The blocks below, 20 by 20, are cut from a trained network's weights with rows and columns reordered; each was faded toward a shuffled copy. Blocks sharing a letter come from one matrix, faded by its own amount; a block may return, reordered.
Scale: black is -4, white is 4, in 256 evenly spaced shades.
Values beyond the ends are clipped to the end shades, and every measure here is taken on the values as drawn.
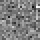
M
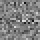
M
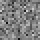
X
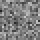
X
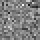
X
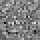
M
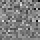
M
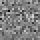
M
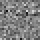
M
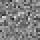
M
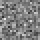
X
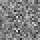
X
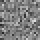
X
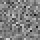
M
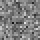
M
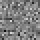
M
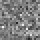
M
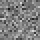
X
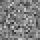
X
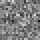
X
